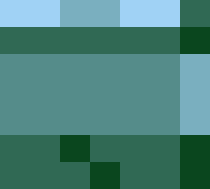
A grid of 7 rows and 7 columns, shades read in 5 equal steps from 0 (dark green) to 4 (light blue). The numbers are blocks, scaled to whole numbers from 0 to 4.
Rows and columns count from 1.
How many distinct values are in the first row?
3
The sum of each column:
13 13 11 11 13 13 10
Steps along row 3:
same same same same same up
